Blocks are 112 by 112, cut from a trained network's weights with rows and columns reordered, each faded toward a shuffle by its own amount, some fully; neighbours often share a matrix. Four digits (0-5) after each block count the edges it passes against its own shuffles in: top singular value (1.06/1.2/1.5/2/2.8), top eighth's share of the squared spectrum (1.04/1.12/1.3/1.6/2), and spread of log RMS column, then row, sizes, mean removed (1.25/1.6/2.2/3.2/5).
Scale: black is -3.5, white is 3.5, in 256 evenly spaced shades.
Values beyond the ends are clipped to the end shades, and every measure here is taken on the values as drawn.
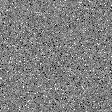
0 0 0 0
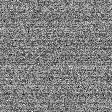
3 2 0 0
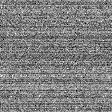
4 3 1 1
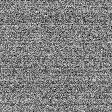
3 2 0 0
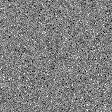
0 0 0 0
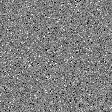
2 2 0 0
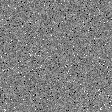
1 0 0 0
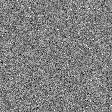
0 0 0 0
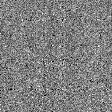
2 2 1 2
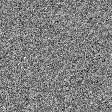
0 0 0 0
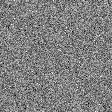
0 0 0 0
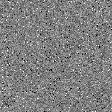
3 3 1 2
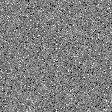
2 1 0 0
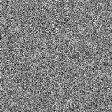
3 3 1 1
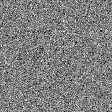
2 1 0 0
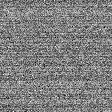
3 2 0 0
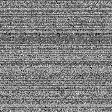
5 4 1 2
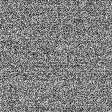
2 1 0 0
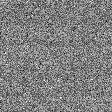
1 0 0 0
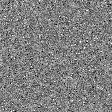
1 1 0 0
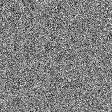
2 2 0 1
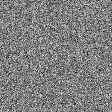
2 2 0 0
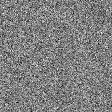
2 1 0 0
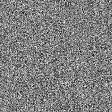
3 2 0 1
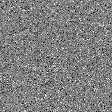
2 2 0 1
